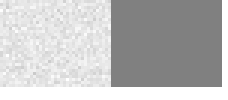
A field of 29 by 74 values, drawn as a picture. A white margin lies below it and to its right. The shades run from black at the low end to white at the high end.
It is made of 1 by 2 panels. Panel 1,1: very high, fine-grained, faint in contrast. Panel 1,2: middling, flat.
